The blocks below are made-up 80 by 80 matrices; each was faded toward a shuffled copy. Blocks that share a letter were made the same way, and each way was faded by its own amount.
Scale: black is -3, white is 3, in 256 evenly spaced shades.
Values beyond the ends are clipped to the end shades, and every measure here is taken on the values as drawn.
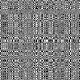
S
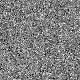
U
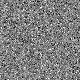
U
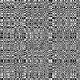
S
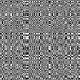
S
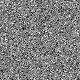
U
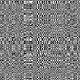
S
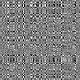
S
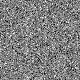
U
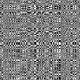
S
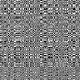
S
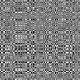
S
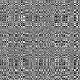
S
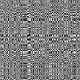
S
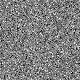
U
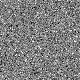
U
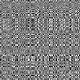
S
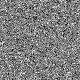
U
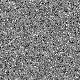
U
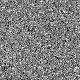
U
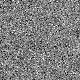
U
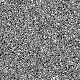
U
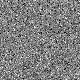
U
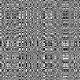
S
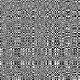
S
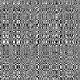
S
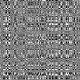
S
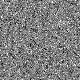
U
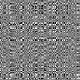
S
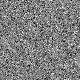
U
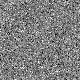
U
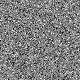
U
